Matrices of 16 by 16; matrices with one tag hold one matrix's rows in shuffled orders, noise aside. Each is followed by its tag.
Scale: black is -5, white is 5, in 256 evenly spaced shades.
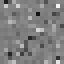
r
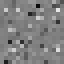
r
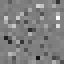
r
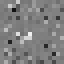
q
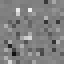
q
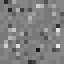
r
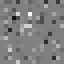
q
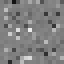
q
